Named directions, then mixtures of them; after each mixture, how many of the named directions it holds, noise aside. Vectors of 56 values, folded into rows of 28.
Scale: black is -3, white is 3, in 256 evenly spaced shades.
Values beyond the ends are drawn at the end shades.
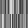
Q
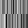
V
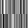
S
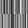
two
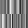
two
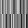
three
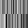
one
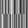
two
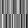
three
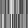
one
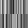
three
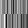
one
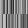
three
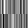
one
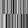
one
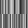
two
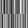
two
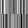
two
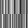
two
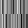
two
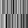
one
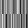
three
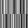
three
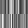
one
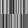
three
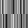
two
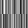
two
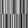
three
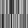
one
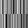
two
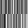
one
